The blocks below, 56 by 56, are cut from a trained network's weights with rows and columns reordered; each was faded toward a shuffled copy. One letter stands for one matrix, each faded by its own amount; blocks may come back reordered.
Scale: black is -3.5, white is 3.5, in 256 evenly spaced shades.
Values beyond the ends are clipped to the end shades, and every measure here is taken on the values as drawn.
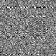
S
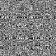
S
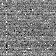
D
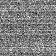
D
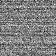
D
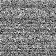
D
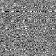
S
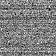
D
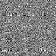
S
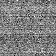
D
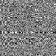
S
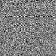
S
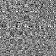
S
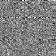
S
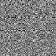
S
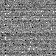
D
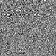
S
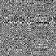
S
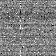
D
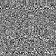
S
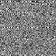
S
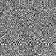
S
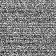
D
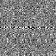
S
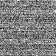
D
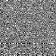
S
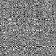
S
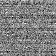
D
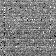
D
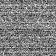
D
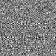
S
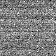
D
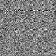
S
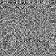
S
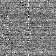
D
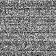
D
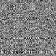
S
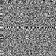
S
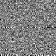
S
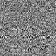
S
